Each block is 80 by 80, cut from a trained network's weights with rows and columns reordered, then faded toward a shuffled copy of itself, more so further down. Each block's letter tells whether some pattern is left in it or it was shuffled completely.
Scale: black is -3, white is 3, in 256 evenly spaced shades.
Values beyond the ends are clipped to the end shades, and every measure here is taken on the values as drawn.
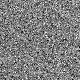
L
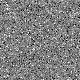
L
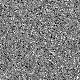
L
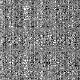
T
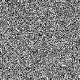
T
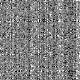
T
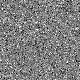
L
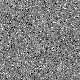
L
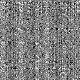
T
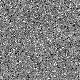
L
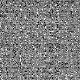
T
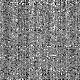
T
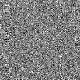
T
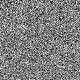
L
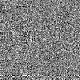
T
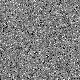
L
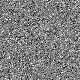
L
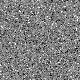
L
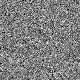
L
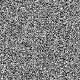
T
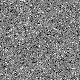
L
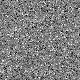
L
